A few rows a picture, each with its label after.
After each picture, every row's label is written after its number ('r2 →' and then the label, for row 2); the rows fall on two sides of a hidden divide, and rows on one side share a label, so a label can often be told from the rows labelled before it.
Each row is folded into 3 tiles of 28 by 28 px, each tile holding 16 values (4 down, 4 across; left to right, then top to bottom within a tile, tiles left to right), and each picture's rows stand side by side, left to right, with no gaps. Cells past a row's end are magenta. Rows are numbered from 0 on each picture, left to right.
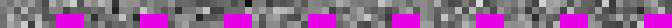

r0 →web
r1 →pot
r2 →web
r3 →web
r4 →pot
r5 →web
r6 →web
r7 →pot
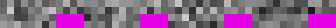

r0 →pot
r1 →pot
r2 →web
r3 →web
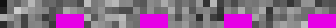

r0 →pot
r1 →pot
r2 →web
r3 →web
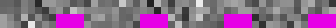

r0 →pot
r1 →web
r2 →pot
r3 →web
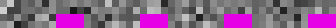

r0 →web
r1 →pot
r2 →web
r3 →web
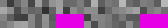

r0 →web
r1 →web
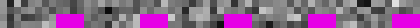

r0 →web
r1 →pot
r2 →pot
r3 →pot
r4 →web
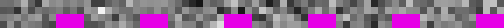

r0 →pot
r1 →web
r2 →web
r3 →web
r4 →web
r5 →pot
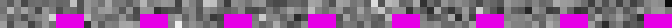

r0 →web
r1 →web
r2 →pot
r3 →web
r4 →web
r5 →pot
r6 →web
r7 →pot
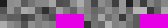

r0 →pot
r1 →web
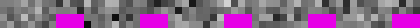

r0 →pot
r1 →web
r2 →web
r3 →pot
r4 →web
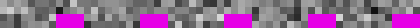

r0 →web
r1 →pot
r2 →pot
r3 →web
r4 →pot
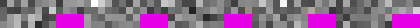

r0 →pot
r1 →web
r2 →web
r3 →pot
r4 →pot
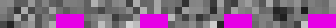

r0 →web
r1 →web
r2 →web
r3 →web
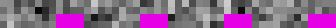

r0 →web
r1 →pot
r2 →web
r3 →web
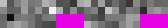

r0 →pot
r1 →web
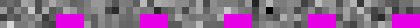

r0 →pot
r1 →web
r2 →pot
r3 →pot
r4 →web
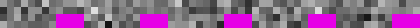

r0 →pot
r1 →pot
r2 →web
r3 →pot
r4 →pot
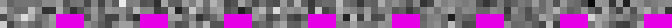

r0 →web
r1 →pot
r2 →web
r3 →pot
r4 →web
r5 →pot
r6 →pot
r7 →pot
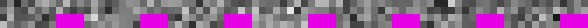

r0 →pot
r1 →pot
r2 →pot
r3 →web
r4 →pot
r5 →web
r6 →pot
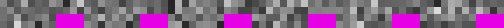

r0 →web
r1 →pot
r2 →pot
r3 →pot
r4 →web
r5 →pot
